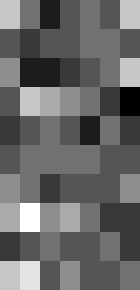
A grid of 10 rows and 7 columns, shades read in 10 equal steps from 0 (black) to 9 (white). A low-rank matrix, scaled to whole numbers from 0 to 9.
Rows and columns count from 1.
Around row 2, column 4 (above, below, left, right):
3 2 3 4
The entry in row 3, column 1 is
5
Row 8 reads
6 9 5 6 4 2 2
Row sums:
29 22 23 27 19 25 25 34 21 33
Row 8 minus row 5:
4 6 1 3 3 -2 0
